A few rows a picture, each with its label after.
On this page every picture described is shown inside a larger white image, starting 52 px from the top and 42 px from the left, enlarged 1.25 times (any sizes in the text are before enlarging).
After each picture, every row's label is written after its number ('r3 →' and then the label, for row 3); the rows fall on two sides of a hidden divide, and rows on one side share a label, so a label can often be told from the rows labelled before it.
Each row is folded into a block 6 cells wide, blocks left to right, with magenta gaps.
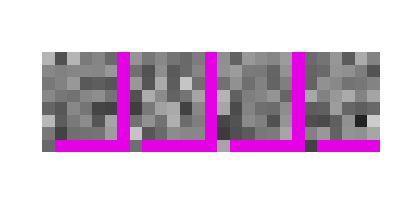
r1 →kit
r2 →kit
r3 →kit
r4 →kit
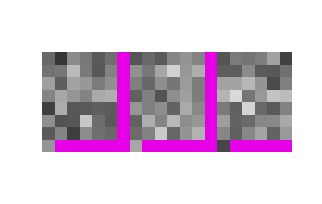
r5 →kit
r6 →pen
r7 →kit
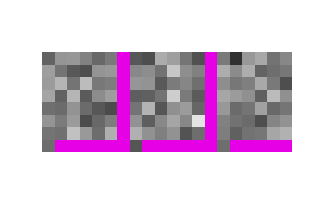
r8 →kit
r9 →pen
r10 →kit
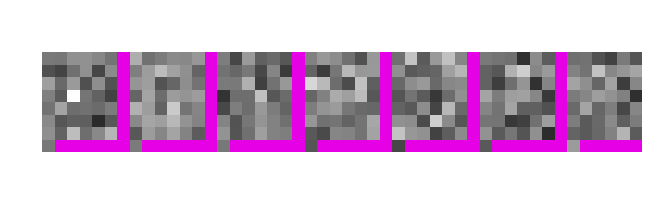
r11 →kit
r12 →pen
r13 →kit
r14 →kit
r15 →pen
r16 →kit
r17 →kit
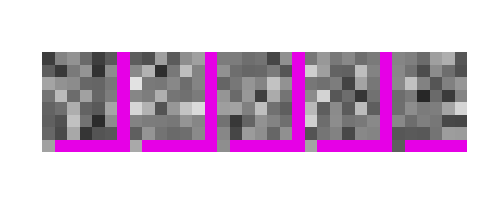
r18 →kit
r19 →pen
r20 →kit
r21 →pen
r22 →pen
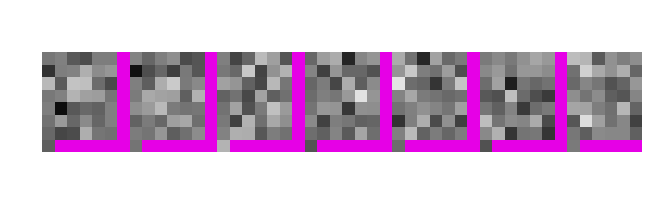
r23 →kit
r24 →kit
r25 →pen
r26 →kit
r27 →pen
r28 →pen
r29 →pen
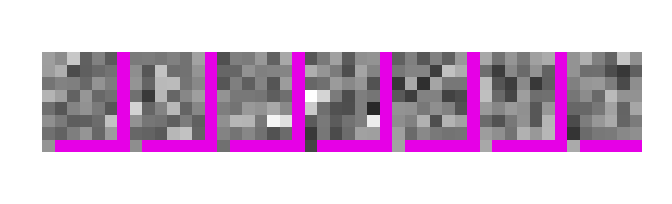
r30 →kit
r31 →kit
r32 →pen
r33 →kit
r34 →pen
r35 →kit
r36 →kit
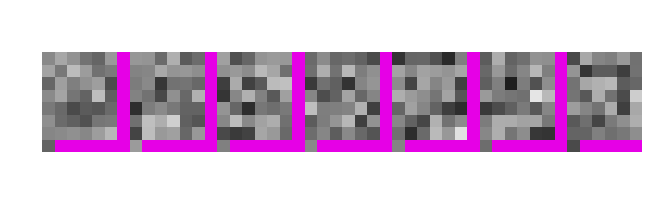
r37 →kit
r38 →pen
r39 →pen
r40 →pen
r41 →kit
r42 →pen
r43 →kit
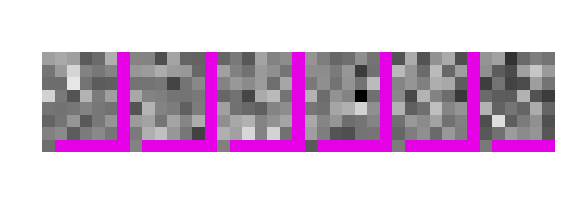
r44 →kit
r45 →pen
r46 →pen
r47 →pen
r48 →pen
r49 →pen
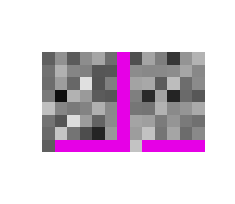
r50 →pen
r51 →pen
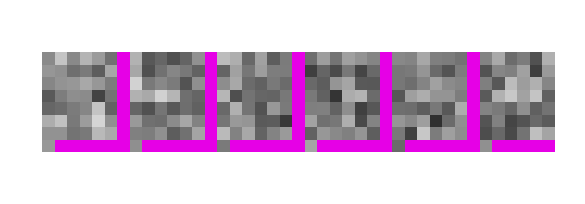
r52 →pen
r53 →kit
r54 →pen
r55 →kit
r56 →kit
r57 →kit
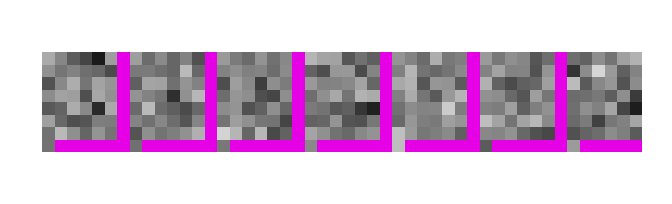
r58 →kit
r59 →kit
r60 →pen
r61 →kit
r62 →pen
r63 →pen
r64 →kit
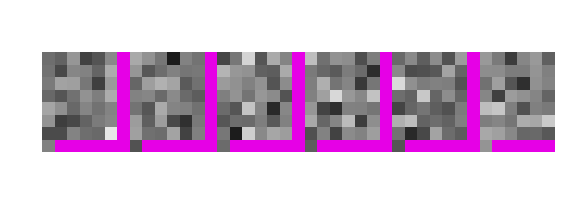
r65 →kit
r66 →kit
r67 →kit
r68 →kit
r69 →kit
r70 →pen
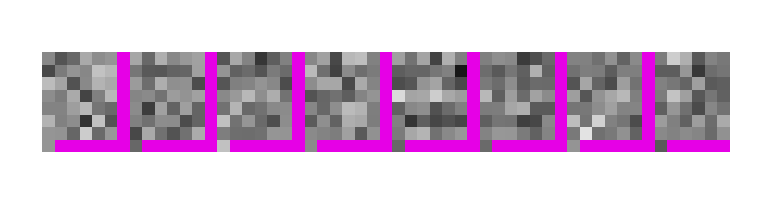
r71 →pen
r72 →kit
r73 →kit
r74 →pen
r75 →kit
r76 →kit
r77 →pen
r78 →kit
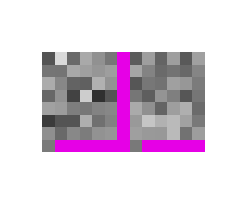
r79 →pen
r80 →pen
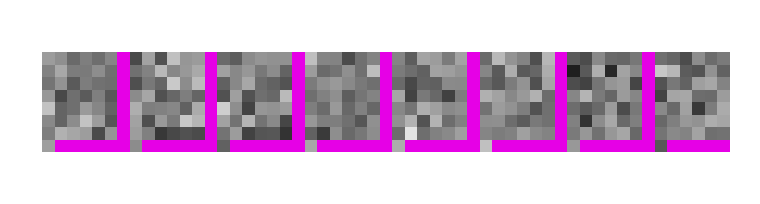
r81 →pen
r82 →pen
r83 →pen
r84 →kit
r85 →pen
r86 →kit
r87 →kit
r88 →pen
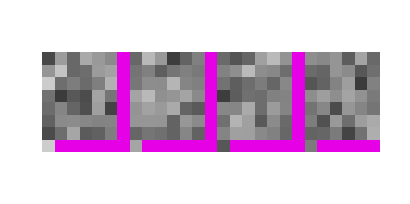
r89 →pen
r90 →kit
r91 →pen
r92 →kit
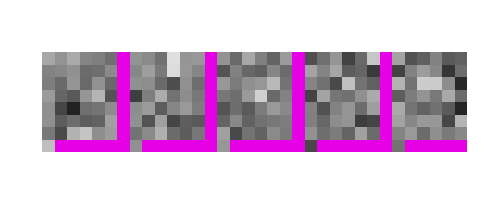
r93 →kit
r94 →pen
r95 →kit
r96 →kit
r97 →kit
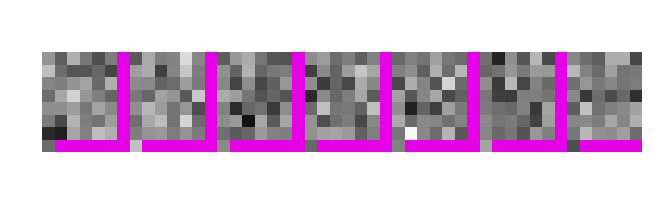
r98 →kit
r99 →pen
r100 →kit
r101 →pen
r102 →pen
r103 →kit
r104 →pen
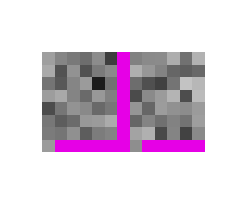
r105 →kit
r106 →pen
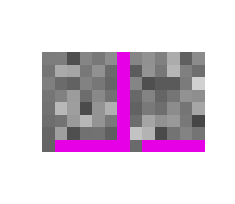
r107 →pen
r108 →pen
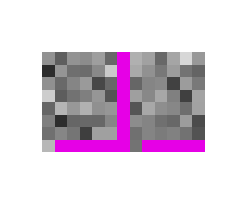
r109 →kit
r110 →pen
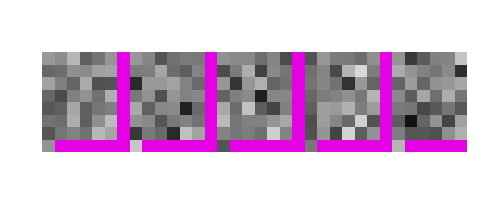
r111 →kit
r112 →kit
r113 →kit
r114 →pen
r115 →kit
